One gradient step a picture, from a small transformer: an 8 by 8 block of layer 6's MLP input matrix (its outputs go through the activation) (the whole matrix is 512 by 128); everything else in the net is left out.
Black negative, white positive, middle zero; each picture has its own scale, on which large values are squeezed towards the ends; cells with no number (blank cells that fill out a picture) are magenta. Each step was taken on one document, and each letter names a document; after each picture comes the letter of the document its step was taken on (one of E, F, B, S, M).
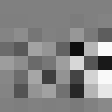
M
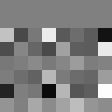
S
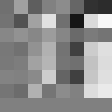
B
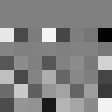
S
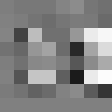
B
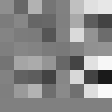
B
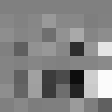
M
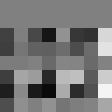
S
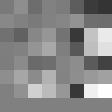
B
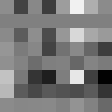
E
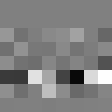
M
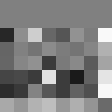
S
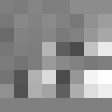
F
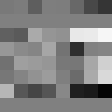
F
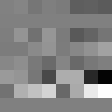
F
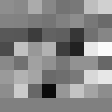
B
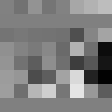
E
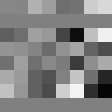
E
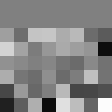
S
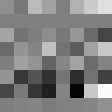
F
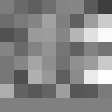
F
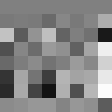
S
